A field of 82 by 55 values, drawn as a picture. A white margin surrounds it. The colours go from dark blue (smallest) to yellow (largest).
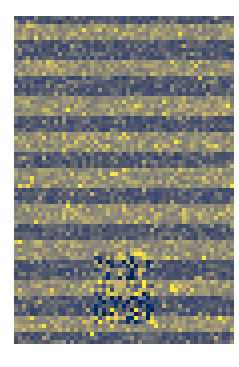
The bottom middle is the roughest part. No overall slope runs across the table. In the bottom middle lies a patch that is rougher than the rest. On average the colour sits 50% of the way up the scale. Stripes running across repeat 9 times from top to bottom.
